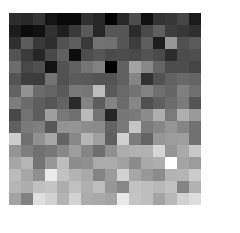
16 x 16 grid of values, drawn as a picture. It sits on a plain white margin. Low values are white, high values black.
Stripes: none. Slope: up to the top. Grain: fine. Ninth with the lowest average: bottom right. Ninth with the highest average: top left.
